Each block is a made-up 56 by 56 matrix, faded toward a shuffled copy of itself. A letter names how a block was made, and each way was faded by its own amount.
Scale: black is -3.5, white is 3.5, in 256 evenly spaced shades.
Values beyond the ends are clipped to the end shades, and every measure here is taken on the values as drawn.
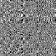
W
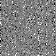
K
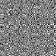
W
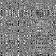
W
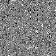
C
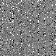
K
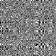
W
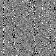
C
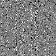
C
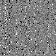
K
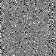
K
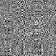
W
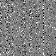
K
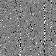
K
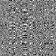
W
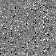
C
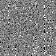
C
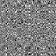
W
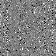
K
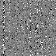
K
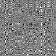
W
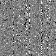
K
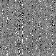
K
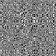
W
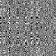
W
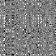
W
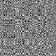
W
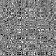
W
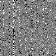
C
